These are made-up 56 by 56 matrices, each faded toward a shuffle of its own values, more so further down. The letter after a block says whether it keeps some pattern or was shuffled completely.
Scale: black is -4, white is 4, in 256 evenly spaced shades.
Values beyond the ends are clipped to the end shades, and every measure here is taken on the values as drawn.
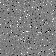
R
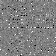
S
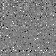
S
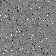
R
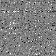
S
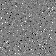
R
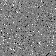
R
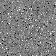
R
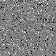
S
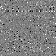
S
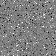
R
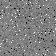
R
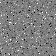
R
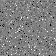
R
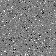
R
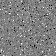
R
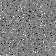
R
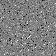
R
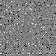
S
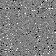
S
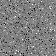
R
